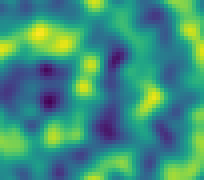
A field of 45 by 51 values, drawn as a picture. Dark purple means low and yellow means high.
The middle left is the ninth with the lowest average. Rings spread out from the middle left. On average the colour sits 50% of the way up the scale. The top left is the ninth with the highest average. There is no overall slope.
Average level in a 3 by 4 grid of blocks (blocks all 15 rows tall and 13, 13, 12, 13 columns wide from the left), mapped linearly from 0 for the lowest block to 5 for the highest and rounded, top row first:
5 5 3 4
0 3 3 3
4 3 3 4
